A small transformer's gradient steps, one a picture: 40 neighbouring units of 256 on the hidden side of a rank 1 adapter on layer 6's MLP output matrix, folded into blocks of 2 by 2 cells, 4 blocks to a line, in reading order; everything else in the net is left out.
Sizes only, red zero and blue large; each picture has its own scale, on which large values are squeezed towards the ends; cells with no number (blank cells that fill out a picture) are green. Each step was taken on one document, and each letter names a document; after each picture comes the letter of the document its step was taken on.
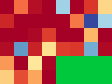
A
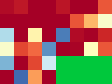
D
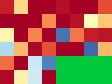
D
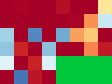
D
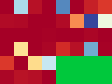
A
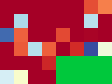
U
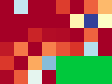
A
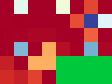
A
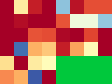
A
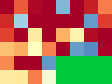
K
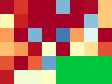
K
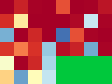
K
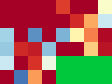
D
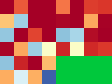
K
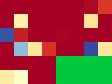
U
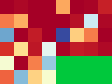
K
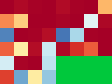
K
